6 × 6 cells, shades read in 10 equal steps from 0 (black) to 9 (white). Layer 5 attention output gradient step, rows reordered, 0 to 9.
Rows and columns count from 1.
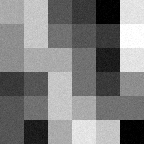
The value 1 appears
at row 3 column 5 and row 6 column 2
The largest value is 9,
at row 2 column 6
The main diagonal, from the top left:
6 7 6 4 4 0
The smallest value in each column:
2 1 3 2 0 0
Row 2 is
5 7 4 3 2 9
